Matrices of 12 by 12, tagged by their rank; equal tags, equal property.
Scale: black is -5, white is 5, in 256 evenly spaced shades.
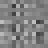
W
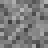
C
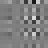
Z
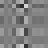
Z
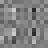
W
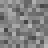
C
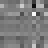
W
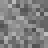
C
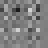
W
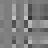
Z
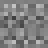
W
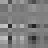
Z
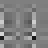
Z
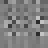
W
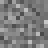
C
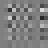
Z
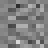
W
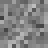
C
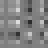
Z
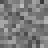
C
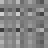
Z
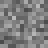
C
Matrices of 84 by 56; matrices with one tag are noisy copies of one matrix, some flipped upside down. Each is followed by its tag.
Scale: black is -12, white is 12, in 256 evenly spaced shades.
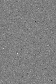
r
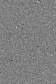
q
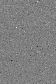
q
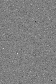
r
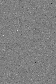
r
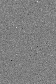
q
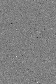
q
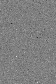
q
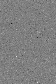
q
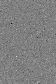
q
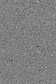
q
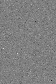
r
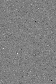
r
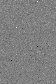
q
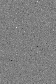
q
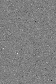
r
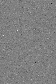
r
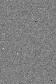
r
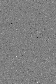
q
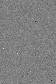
r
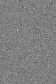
r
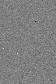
r
